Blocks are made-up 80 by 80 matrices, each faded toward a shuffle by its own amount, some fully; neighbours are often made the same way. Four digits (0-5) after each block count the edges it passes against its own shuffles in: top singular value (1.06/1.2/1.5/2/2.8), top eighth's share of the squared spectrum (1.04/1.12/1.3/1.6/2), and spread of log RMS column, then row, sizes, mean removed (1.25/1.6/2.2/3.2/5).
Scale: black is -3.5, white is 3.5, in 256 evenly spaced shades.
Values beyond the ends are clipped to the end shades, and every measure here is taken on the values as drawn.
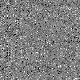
3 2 1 0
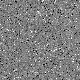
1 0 0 0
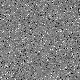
0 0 0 0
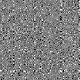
4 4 3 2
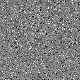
1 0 0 0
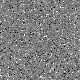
1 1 0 0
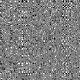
4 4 3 2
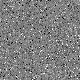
0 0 0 0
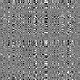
5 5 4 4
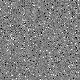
3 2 1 0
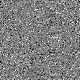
3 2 0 1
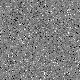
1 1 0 0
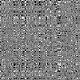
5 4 3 3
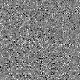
4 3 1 1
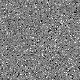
3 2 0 1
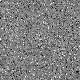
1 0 0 0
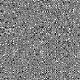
4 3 2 2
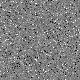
0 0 0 0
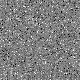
1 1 0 0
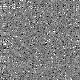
3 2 1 1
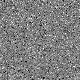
1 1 0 0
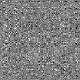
4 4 3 2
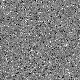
0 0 0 0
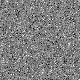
2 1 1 0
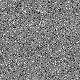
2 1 0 0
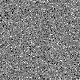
3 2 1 1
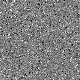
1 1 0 0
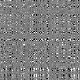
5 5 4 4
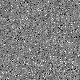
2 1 0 0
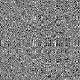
4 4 2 2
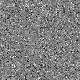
3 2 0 0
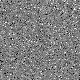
2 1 0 0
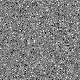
2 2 0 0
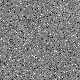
0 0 0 0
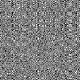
4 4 3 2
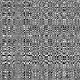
5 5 4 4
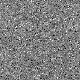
3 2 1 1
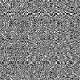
4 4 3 3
